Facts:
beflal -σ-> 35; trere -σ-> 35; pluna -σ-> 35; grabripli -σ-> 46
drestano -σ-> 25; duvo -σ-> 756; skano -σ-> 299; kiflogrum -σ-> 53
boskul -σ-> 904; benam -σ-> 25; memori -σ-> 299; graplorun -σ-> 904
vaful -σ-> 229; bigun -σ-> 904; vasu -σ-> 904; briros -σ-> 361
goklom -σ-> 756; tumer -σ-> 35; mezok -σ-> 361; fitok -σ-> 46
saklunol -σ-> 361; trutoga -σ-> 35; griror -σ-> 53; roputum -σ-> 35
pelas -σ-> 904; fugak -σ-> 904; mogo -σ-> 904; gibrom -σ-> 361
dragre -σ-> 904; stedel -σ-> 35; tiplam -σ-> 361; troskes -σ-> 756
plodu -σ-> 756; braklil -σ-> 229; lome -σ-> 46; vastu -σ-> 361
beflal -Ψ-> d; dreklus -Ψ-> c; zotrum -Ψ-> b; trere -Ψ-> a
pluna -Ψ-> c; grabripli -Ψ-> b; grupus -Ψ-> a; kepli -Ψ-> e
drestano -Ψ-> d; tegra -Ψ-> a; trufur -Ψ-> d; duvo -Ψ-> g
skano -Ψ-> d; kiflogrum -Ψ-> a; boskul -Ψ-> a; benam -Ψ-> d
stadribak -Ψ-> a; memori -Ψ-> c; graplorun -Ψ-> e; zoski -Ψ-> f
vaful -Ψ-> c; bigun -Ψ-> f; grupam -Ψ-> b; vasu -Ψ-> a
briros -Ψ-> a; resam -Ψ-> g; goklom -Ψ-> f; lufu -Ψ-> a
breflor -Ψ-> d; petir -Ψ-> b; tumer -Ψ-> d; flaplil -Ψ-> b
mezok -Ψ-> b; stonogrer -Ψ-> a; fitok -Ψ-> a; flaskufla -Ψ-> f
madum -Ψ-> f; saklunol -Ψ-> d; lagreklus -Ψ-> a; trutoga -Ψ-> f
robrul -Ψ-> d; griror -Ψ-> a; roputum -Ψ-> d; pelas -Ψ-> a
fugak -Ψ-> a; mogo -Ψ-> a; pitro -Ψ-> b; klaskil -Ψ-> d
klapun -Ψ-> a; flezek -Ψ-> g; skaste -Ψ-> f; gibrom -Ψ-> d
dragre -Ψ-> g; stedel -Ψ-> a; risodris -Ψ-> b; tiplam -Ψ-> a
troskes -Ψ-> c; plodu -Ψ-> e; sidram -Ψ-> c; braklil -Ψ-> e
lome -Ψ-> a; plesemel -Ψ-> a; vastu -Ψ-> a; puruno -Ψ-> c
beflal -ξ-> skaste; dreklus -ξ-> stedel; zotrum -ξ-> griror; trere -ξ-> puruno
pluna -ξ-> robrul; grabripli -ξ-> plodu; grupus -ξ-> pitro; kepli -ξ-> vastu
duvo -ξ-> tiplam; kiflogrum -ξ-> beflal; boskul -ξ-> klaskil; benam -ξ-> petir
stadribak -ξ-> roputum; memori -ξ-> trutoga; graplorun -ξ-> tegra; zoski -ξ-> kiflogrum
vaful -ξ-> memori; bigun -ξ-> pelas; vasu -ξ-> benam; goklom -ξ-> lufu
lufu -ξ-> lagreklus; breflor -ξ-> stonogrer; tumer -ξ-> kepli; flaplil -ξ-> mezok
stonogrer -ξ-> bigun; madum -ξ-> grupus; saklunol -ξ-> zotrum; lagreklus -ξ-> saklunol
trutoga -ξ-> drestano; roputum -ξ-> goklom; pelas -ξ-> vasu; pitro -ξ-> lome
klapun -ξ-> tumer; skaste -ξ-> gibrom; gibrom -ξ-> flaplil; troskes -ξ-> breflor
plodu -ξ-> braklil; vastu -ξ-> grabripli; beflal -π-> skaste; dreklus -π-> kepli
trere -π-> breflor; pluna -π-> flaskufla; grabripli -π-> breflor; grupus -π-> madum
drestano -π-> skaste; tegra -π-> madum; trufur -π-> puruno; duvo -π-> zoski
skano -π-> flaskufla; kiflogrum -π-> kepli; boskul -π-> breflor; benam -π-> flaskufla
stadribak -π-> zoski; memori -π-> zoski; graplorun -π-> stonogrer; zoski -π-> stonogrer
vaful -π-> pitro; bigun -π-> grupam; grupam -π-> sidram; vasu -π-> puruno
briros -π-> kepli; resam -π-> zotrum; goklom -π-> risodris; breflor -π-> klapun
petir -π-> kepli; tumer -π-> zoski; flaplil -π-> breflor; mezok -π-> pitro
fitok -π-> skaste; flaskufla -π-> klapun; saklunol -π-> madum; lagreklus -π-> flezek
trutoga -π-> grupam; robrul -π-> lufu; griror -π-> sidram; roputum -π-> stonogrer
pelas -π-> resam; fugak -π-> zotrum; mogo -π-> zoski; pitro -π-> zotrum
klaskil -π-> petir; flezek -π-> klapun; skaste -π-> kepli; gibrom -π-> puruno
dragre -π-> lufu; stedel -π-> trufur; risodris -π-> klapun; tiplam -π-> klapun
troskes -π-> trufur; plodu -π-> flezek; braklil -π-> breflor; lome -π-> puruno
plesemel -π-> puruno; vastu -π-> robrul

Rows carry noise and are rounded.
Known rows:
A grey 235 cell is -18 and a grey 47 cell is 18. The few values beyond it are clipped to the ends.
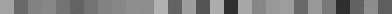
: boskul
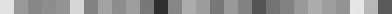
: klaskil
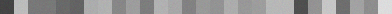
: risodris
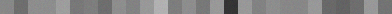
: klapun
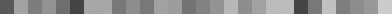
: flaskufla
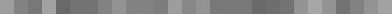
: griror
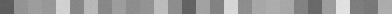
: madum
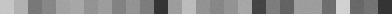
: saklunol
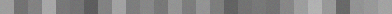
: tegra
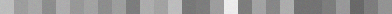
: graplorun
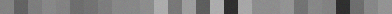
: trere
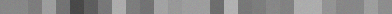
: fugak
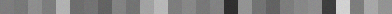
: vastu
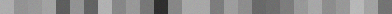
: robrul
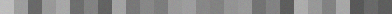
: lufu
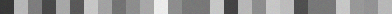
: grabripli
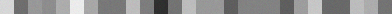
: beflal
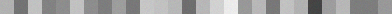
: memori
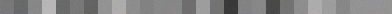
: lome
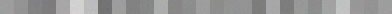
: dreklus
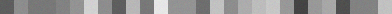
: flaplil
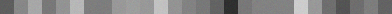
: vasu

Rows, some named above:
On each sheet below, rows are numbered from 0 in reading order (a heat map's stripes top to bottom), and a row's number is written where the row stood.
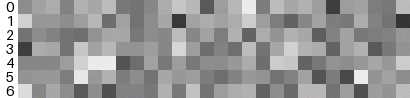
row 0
zoski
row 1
roputum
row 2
pluna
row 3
bigun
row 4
skaste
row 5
kepli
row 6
mogo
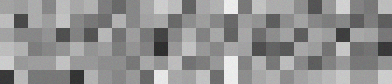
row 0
zoski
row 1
grupus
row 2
skano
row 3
saklunol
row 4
graplorun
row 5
mezok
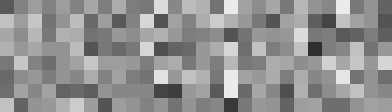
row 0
vaful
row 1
tumer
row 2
stonogrer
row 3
duvo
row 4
petir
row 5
vaful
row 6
resam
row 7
kiflogrum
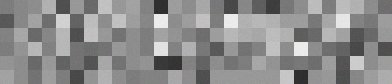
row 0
trufur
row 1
pitro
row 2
goklom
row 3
pelas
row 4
flezek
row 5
braklil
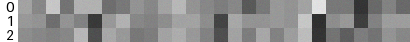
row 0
stonogrer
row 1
braklil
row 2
plodu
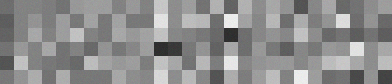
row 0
pluna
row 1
vaful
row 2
vasu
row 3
dragre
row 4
grupam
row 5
pelas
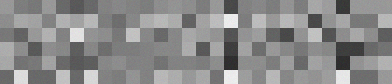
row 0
tiplam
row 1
zoski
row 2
gibrom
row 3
lagreklus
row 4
tiplam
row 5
zotrum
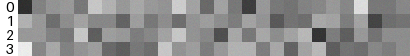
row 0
troskes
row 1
lufu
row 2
plodu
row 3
stadribak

